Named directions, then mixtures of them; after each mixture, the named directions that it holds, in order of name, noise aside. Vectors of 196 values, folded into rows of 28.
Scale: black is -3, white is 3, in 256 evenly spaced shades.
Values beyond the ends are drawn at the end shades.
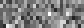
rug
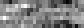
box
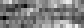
box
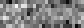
box, rug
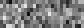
box, rug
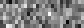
box, rug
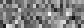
rug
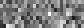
rug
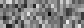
box, rug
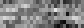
box, rug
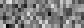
box, rug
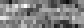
box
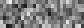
box, rug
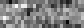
box, rug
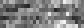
box, rug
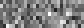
rug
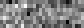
box, rug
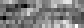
box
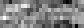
box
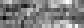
box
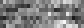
box, rug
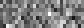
rug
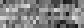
box, rug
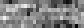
box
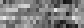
box, rug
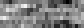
box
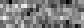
box, rug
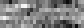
box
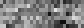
box, rug
